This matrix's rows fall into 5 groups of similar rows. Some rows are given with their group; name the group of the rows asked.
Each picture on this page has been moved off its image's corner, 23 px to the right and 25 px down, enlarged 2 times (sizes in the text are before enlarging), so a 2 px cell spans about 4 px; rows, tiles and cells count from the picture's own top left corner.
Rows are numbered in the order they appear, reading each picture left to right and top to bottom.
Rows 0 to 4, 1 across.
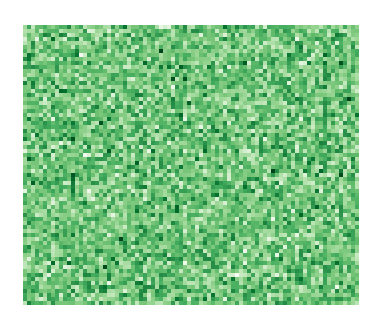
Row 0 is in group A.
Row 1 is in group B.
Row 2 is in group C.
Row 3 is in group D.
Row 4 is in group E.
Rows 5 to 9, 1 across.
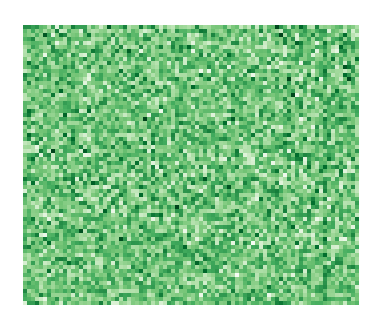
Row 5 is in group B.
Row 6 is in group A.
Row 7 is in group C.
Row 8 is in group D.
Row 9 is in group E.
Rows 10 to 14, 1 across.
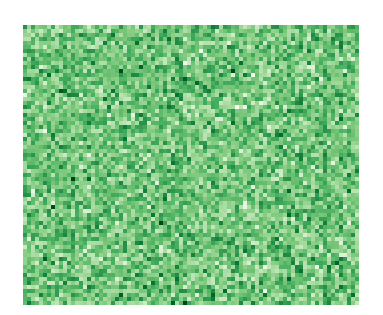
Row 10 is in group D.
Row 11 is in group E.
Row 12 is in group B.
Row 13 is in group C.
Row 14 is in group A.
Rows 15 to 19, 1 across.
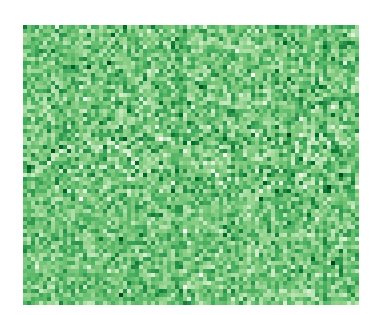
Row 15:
B
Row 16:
B
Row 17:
A
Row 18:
D
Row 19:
D
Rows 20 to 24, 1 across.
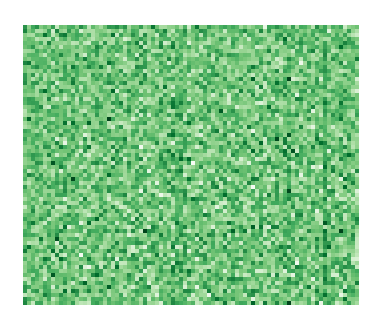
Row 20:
B
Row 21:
B
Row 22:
B
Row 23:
A
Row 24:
B
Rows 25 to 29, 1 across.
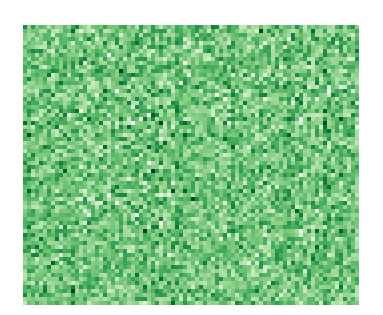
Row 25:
D
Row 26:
A
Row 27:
A
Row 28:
A
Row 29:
C
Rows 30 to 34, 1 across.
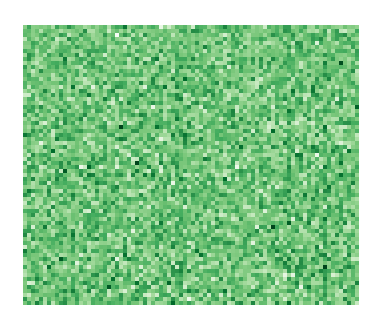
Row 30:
A
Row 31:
D
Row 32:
A
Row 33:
C
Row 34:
B
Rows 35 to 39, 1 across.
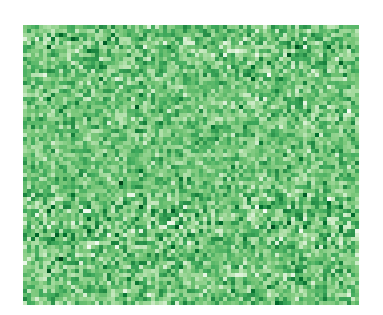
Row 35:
E
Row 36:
C
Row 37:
D
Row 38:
C
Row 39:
E
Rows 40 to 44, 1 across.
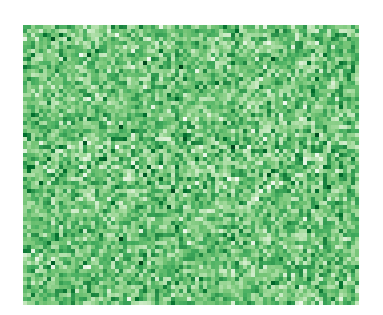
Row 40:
A
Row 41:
D
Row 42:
A
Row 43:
D
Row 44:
C
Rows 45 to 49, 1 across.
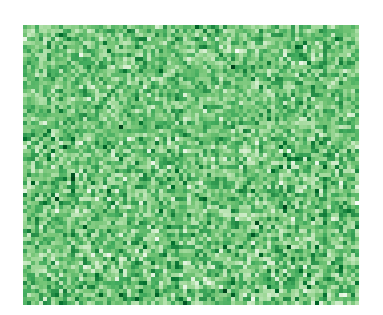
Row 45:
E
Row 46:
D
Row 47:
C
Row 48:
B
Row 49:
D
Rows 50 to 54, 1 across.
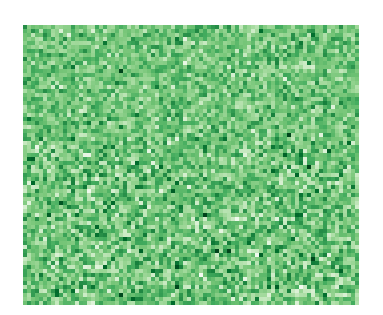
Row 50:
D
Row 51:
B
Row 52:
C
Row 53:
E
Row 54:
D
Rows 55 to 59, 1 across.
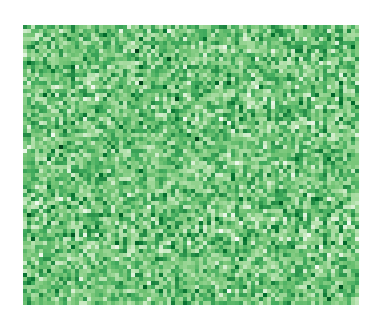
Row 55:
C
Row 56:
D
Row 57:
E
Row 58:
C
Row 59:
A
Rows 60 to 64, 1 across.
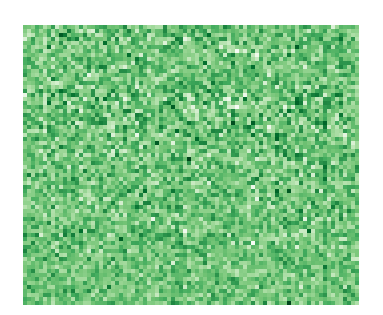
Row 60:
E
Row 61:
E
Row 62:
B
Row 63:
D
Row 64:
B
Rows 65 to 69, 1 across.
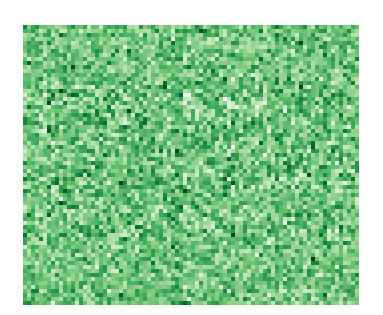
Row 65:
B
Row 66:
E
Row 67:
D
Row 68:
E
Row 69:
D
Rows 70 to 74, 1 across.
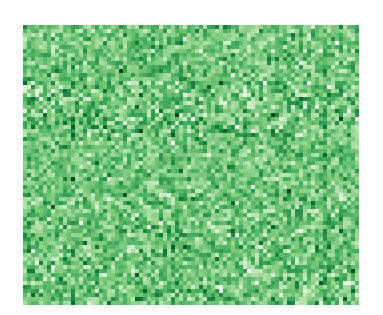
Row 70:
D
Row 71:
C
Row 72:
B
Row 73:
A
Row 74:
C
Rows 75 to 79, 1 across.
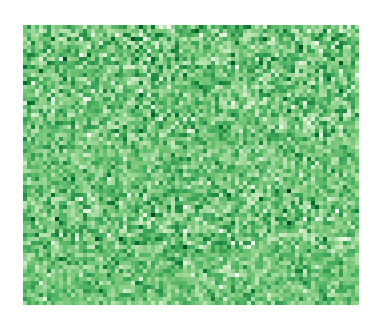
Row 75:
A
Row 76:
C
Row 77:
B
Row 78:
D
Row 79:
E
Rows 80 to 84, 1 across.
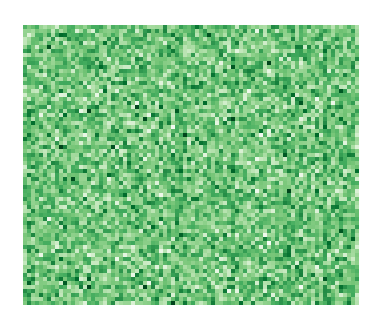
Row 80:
E
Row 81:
A
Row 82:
B
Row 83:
A
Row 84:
A
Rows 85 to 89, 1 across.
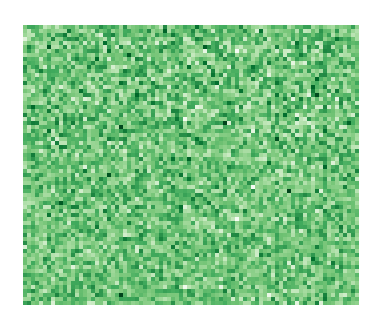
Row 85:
E
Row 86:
D
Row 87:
B
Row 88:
E
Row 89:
D
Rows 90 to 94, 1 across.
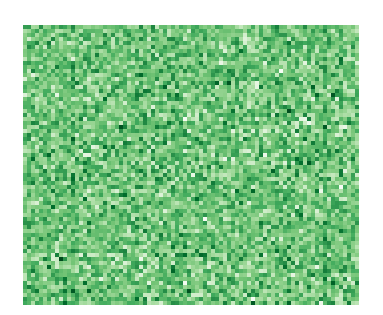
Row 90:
C
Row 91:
D
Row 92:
C
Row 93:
A
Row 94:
B
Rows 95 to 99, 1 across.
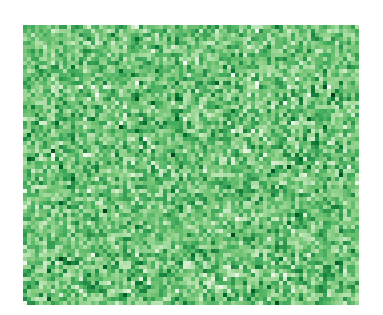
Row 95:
D
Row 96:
D
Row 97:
C
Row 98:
E
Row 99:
E
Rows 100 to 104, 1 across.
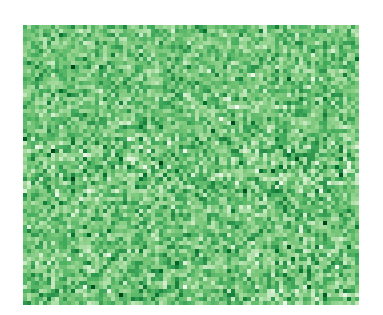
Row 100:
B
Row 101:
E
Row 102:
C
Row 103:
B
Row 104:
D
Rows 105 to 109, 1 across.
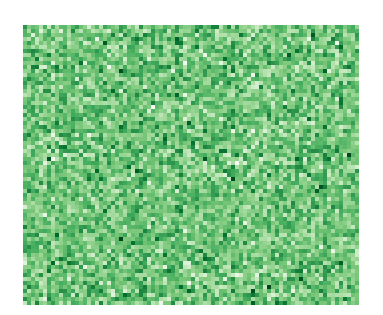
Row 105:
D
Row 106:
D
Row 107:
E
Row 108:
D
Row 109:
E
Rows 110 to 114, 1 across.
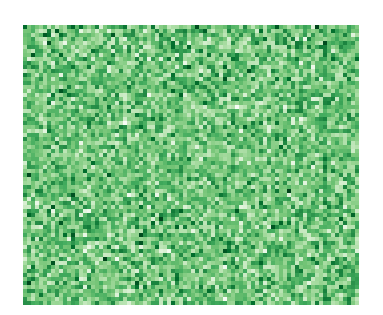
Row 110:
B
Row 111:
E
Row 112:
B
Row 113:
C
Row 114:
A
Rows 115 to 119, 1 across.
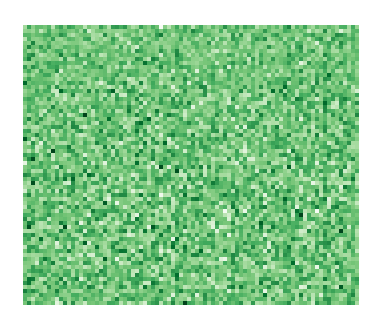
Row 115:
A
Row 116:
B
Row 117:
C
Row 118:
A
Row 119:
A
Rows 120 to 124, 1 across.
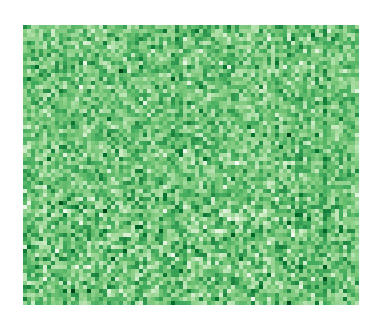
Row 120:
D
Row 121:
B
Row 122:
E
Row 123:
E
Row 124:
B
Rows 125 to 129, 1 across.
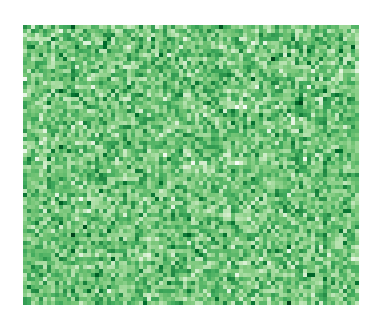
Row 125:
C
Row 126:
E
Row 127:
E
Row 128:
B
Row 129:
B
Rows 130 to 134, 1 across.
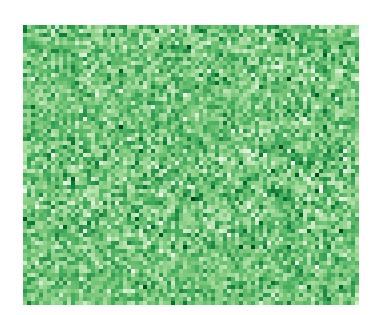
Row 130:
B
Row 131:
D
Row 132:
C
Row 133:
A
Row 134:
A
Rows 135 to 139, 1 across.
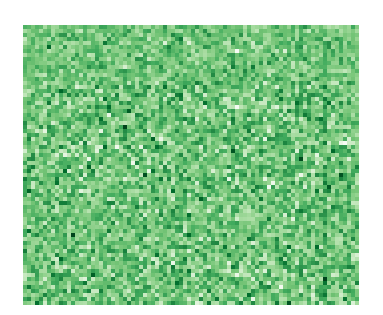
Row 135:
E
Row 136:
E
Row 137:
A
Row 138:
B
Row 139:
B
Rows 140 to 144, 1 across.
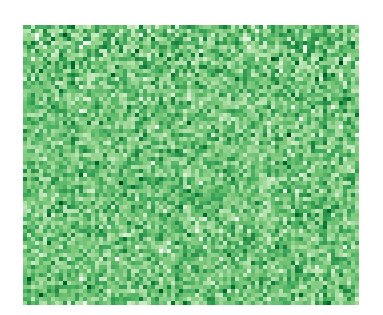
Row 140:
C
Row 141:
B
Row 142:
D
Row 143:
E
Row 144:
A
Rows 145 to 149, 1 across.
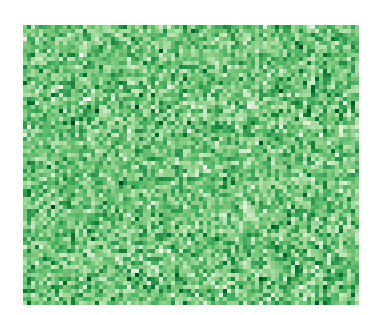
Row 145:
A
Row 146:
C
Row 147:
D
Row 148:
C
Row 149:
A
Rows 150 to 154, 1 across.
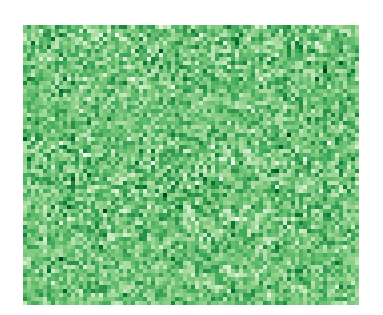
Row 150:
A
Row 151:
B
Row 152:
C
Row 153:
E
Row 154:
E
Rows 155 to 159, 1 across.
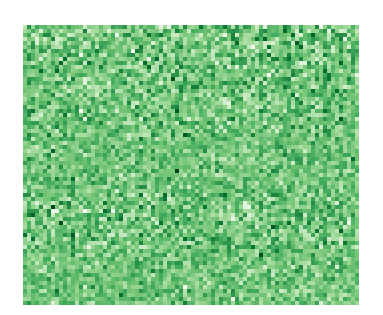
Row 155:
A
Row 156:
A
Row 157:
C
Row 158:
C
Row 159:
D
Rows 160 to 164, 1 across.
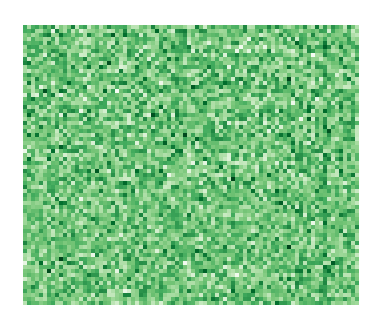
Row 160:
B
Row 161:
A
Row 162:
E
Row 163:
B
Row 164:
E
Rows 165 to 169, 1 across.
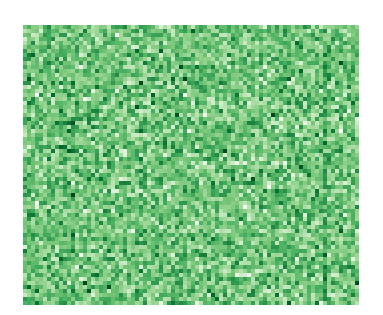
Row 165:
A
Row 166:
C
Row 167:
E
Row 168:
C
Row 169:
B
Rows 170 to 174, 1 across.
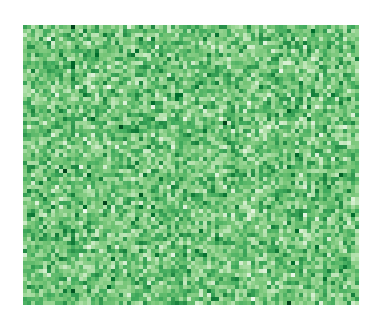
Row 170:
C
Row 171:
D
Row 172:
A
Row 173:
C
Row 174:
B
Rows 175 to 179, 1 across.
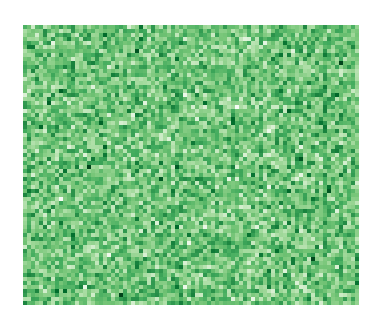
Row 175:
C
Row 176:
E
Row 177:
A
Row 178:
C
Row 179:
D
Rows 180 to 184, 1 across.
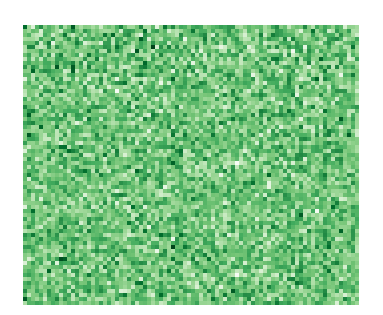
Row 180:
C
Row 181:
A
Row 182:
E
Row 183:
A
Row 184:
E
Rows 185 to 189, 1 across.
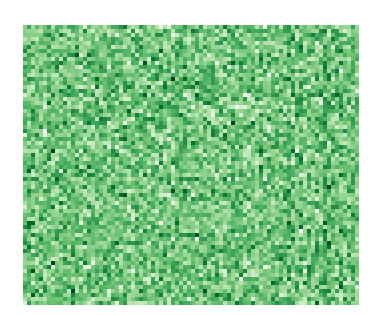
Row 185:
A
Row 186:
E
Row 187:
A
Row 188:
A
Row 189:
C
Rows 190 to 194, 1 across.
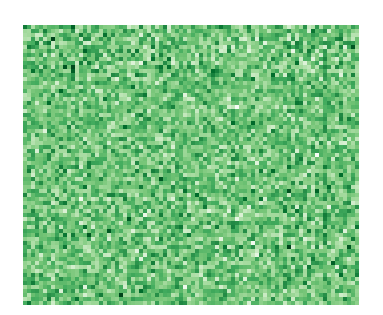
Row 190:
C
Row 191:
E
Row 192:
A
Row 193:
B
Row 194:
D
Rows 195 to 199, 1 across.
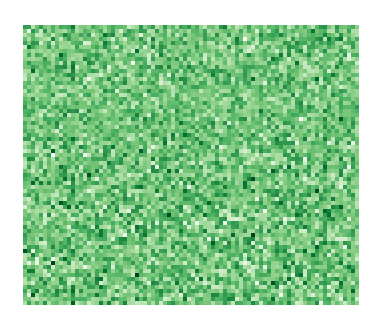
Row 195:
C
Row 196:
A
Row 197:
C
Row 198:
E
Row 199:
C
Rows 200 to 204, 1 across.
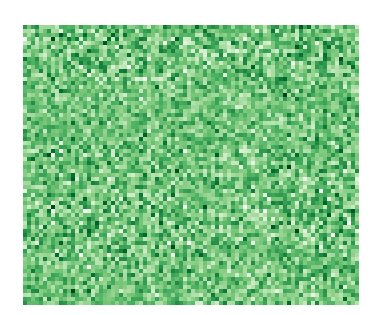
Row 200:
E
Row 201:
B
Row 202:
C
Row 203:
C
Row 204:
B
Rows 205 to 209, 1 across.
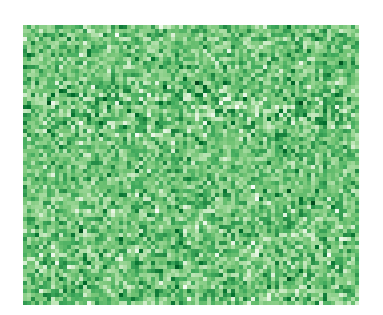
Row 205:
A
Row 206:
E
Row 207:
B
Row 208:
D
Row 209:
D
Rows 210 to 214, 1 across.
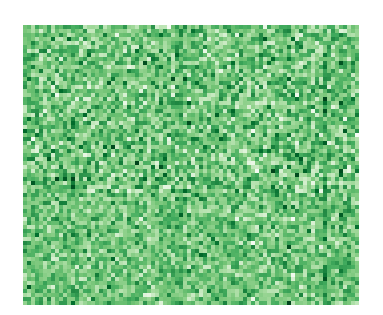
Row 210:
A
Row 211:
B
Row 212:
C
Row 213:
B
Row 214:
B
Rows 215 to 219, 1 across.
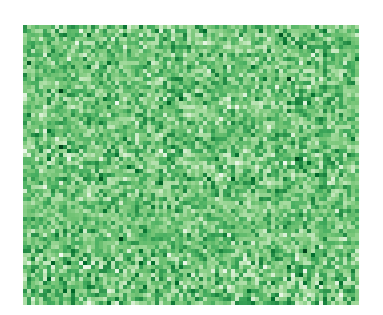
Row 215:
B
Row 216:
E
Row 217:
E
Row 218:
D
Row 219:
C
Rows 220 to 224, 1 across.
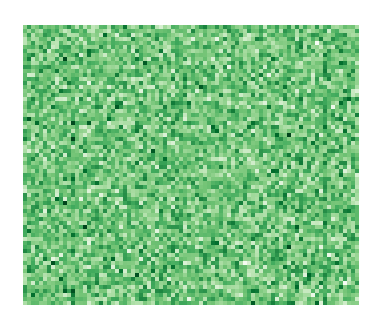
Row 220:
A
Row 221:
B
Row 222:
C
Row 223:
B
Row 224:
C
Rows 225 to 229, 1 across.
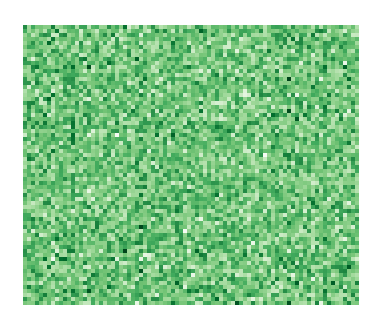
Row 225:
B
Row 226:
C
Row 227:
C
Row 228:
D
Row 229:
B
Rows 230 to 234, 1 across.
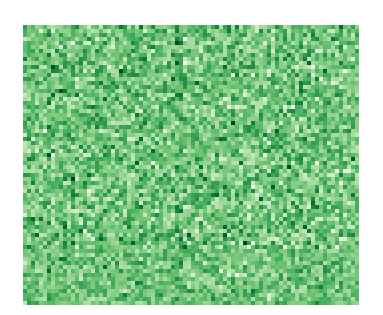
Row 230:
D
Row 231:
E
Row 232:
C
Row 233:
D
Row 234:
E
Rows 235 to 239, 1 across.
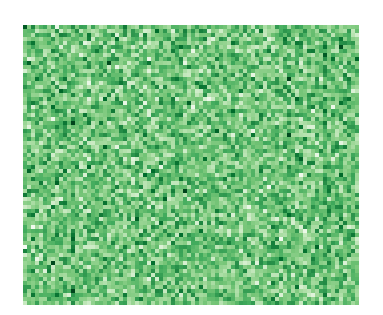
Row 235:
B
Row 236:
B
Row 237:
A
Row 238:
C
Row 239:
C
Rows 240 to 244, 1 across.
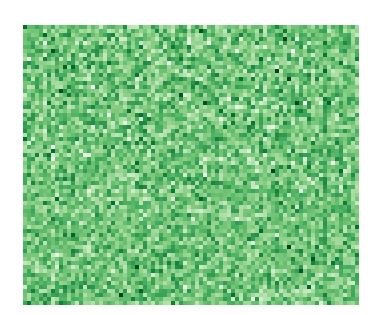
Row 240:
B
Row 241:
E
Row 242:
C
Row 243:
B
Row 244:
D
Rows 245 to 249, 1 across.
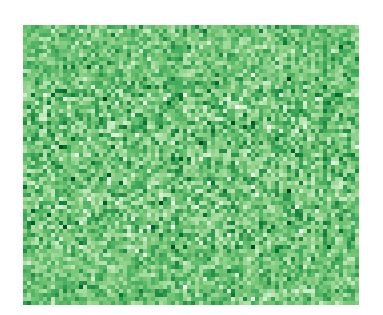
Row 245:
B
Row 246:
E
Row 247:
B
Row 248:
A
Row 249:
D
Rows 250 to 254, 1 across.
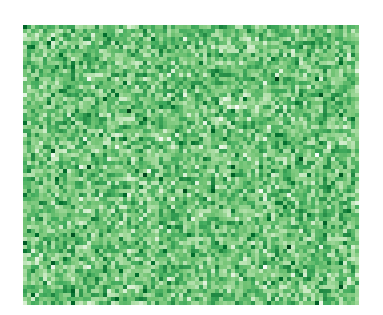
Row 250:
C
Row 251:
E
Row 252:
A
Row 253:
B
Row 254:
C
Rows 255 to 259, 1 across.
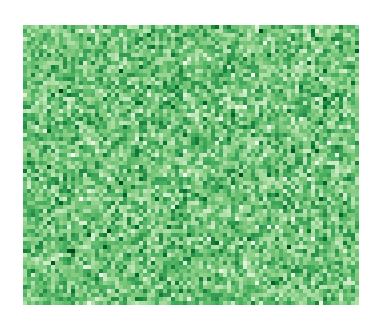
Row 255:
D
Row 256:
E
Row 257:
D
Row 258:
B
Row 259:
C
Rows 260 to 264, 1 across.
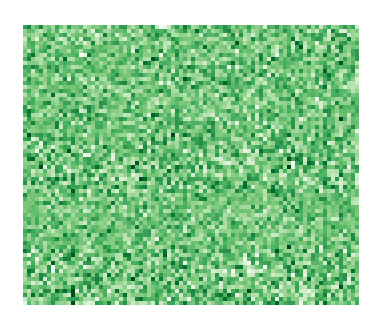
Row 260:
A
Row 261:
A
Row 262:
C
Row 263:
B
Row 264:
C
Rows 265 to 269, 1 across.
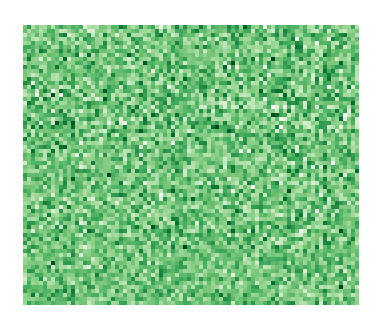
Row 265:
A
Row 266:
C
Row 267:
B
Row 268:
A
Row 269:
C
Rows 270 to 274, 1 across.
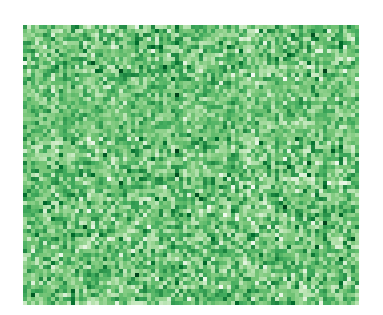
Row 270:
D
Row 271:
D
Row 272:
D
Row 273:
B
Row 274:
C
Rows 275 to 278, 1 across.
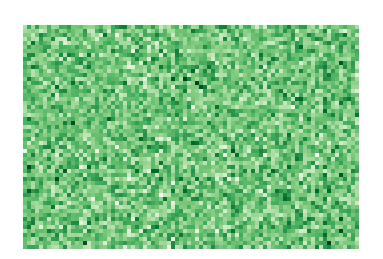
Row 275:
A
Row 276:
B
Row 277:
A
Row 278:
A
